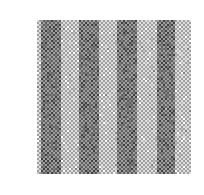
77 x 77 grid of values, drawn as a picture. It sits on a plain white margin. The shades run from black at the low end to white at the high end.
Overall the values sit about 60% of the way up the scale. There is no overall slope. Stripes running up and down repeat 4 times from left to right.
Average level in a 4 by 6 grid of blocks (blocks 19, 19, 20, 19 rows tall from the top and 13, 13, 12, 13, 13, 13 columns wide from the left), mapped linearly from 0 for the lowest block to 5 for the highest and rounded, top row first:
044054 / 044054 / 044054 / 044054
